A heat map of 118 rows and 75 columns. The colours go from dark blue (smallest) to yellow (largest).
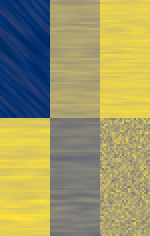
It is made of 2 by 3 panels. Panel 1,1: very low, slanting down to the right, faint in contrast. Panel 1,2: high, streaked across, faint in contrast. Panel 1,3: very high, streaked across, faint in contrast. Panel 2,1: very high, streaked across, faint in contrast. Panel 2,2: middling, streaked across, faint in contrast. Panel 2,3: high, fine-grained.
